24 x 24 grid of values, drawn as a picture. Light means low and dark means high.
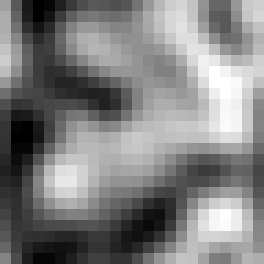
Ninth with the lowest average: top right. Mirror symmetry: none. Lone odd cells: none. Grain: blotchy. Average level on the scale: 50%. Stripes: none.
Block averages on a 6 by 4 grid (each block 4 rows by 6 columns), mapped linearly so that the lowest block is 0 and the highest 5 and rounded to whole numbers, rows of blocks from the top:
4 3 1 2
3 3 2 0
5 4 1 0
4 1 2 3
3 2 4 2
5 5 3 1
